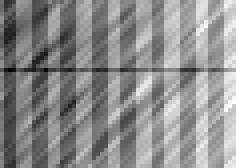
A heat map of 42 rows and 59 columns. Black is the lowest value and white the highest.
The values follow a bell shape. Row 18 stands out from the rest. The field climbs toward the right. Upright stripes repeat 8 times across the table.
